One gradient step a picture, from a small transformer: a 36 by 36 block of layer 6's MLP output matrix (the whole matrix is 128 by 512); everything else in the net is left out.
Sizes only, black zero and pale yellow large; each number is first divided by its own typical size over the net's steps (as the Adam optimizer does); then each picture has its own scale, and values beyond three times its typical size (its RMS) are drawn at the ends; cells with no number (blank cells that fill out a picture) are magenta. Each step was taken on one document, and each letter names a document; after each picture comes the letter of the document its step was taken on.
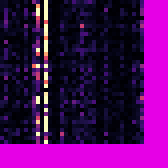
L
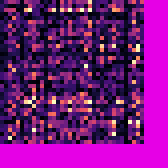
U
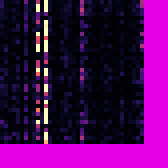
L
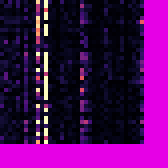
L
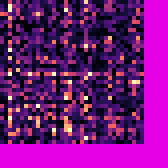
U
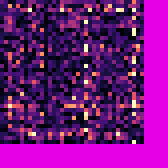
U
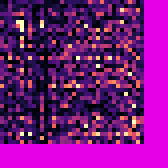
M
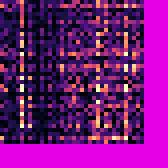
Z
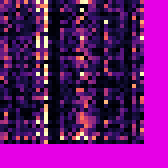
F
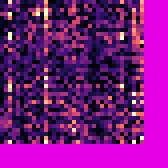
M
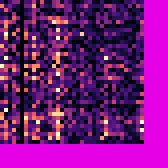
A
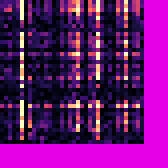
Z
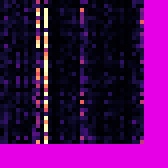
L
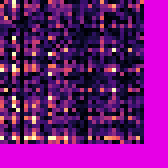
A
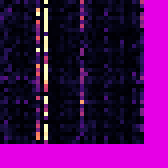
L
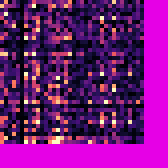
A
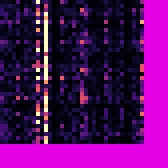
F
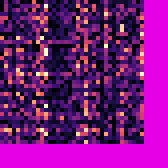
M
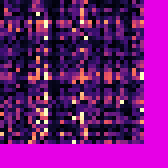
F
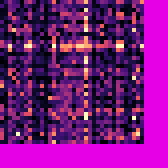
M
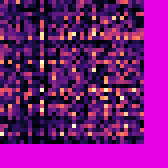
Z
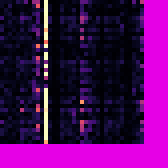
F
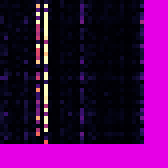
L
